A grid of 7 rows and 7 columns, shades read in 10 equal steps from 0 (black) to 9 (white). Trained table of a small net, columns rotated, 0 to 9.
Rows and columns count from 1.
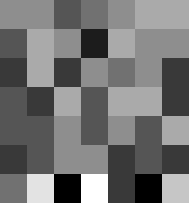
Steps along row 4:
down up down up same down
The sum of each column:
22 33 26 30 30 28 30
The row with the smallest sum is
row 6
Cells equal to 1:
1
